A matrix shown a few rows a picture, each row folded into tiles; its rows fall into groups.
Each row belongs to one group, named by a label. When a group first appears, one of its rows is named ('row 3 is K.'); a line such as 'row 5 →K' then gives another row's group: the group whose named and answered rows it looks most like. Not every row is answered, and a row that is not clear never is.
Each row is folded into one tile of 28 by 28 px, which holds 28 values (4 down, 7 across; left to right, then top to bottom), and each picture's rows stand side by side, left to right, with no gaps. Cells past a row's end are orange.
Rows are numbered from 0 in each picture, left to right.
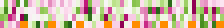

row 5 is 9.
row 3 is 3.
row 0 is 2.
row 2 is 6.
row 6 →6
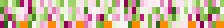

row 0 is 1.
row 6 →3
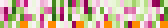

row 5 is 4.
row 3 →3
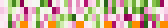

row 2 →3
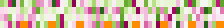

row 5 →9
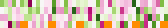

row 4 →4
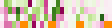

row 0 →9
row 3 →3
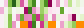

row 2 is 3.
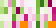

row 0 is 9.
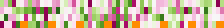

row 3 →6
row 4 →1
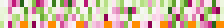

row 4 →9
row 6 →1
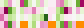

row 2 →4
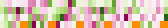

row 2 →2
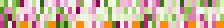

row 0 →1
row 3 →4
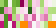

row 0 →1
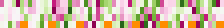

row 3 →2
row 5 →1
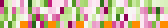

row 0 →3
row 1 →1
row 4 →2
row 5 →9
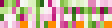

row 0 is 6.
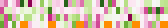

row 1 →6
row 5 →9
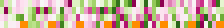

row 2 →2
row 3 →9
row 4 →1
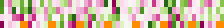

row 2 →3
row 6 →1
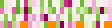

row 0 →6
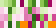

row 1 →1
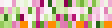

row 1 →4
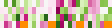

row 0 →9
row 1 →3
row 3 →4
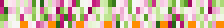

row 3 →4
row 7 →2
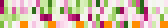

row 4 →4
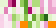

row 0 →4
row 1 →3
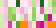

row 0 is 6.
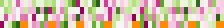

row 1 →9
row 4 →3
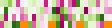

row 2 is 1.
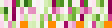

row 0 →2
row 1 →6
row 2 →6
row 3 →6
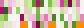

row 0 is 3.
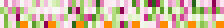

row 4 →4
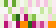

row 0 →9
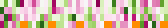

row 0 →1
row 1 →6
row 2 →3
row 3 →2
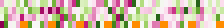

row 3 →4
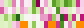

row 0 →3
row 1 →2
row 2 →1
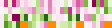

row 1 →3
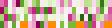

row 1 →9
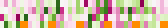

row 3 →6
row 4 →9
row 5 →3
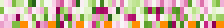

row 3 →2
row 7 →4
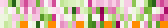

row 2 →9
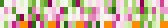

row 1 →1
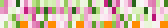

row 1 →9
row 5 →2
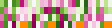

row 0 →1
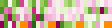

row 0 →1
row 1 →1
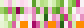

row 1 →9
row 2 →1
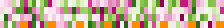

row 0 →6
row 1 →1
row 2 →9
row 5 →1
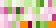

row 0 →9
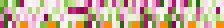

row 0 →1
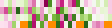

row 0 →9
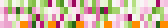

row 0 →9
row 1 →1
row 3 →9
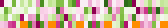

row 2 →1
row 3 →4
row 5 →9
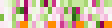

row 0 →6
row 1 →6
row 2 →9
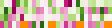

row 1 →4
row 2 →4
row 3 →9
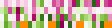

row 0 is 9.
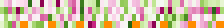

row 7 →9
